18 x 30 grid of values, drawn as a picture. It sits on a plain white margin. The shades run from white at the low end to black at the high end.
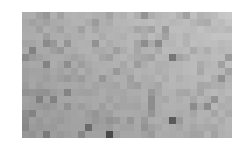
Values rise toward the bottom left. The top right is the ninth with the lowest average. Fine speckle covers the field. There are no regular stripes.
